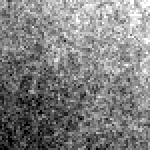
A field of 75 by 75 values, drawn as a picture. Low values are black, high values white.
Slope: up to the top right. Ninth with the lowest average: bottom left. Ninth with the highest average: top right. Average level on the scale: 50%.
